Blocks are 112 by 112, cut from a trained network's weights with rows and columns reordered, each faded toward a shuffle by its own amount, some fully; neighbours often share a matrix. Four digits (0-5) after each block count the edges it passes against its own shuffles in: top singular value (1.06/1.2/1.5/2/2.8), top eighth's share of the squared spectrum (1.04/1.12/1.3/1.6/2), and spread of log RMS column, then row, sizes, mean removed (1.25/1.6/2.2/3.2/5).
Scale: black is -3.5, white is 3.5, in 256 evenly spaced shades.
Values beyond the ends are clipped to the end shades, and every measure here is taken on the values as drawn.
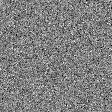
0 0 0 0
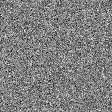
2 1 0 0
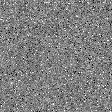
2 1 0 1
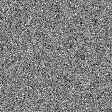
1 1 0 0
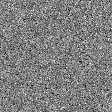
0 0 0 0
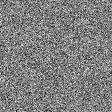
0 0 0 0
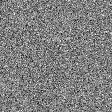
0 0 0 0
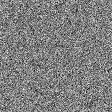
0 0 0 0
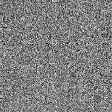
3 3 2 2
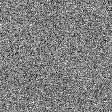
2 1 0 0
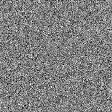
2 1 1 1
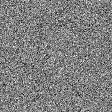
1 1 0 0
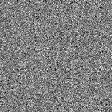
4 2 1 1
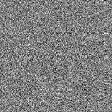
4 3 1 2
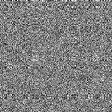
4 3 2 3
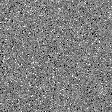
1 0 0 0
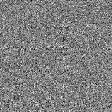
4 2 0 1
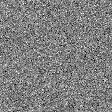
2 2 0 0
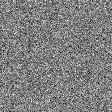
1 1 0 0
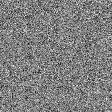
1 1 0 1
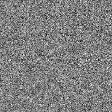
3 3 2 2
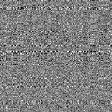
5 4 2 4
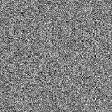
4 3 1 1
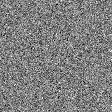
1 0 0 0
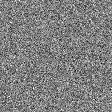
1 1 0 0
